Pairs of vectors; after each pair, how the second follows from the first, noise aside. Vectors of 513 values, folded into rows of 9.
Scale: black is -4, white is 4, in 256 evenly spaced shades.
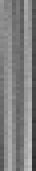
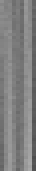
shrunk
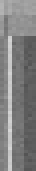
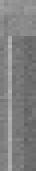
shrunk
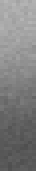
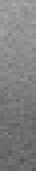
shrunk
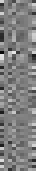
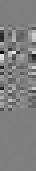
partly zeroed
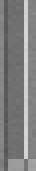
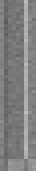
shrunk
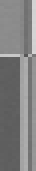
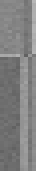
shrunk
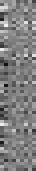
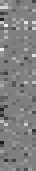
partly zeroed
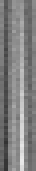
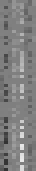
partly zeroed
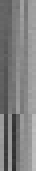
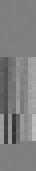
partly zeroed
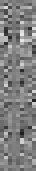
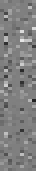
partly zeroed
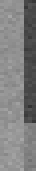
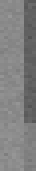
shrunk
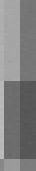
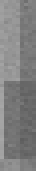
shrunk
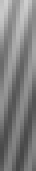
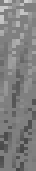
partly zeroed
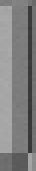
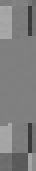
partly zeroed
